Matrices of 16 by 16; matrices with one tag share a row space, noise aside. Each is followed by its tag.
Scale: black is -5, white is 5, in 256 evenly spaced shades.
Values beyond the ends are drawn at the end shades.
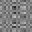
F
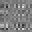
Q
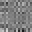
Q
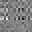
Q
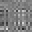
Q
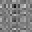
F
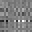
Q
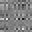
Q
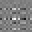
F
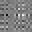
Q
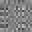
Q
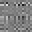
Q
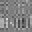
Q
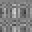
F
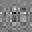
F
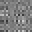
Q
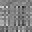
Q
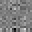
F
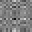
F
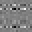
F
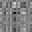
F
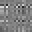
Q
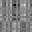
F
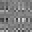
Q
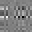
Q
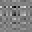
F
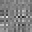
Q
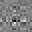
F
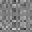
F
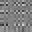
Q
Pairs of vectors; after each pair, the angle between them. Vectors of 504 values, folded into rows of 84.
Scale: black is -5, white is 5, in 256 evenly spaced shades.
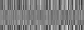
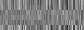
nearly opposite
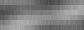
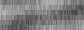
nearly opposite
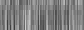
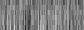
nearly opposite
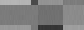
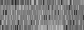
partly opposed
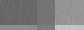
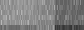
nearly opposite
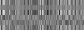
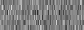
orthogonal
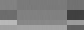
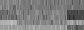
nearly parallel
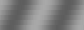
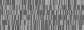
orthogonal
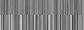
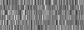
orthogonal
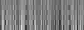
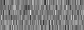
orthogonal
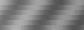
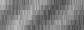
nearly parallel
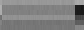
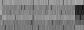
nearly parallel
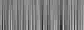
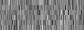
partly opposed
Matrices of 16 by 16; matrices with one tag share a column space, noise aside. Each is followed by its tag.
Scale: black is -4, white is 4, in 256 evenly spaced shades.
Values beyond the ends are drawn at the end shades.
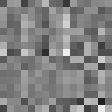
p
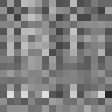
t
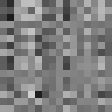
t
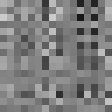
t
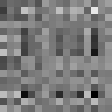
t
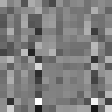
p
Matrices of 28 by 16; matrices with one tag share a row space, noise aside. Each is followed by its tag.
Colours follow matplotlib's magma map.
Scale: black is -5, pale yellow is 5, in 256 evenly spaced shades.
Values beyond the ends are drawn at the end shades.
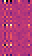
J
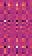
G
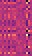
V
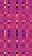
G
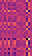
V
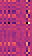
V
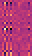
J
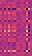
V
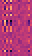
J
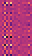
J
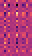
G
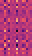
G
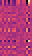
V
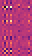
J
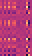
V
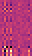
J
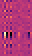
J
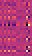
V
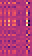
V
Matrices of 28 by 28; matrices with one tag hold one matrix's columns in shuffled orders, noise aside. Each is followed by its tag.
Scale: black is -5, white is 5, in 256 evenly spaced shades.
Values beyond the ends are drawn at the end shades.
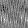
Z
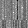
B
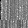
B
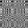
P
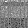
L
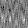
Z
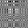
P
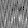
Z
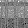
L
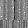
B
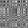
P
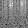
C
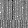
B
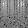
C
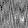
Z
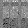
L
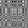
P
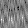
Z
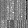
B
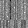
B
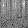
C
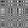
P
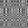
P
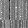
B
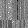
B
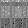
L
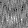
Z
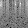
C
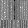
B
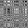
P
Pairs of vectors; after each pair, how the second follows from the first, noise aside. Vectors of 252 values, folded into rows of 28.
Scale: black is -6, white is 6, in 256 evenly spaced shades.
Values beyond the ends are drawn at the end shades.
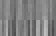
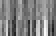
scaled up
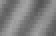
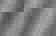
wrapped around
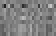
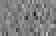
shuffled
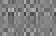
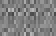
copied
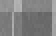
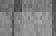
negated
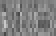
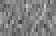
shuffled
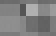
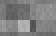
reversed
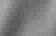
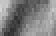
scaled up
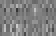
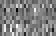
scaled up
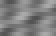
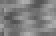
wrapped around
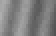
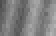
reversed
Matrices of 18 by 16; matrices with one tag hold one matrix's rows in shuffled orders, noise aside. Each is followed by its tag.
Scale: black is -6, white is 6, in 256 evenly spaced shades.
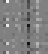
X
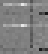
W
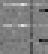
W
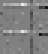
W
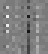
X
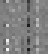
X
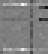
W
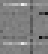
W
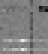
W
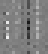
X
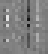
X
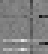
W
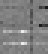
W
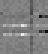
W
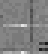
W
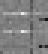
W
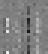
X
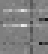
W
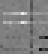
W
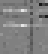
W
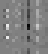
X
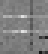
W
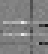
W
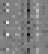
X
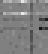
W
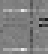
W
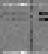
W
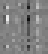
X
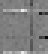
W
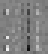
X
